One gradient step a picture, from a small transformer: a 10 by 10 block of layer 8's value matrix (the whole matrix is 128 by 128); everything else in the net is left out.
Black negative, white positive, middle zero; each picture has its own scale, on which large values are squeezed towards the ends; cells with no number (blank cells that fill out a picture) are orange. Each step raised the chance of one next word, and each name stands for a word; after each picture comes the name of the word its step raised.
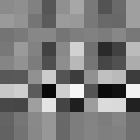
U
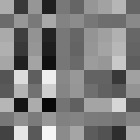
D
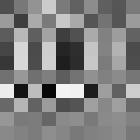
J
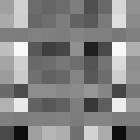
D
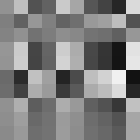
J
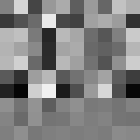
J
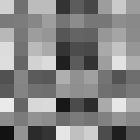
D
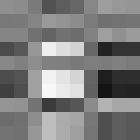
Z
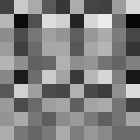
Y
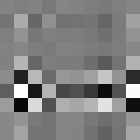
U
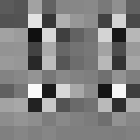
J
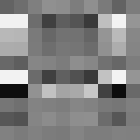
Y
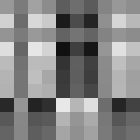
U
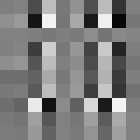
U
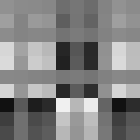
U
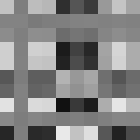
D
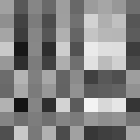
D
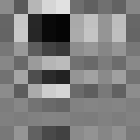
Y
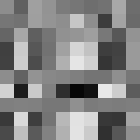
J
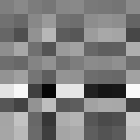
Z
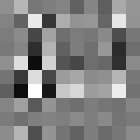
J
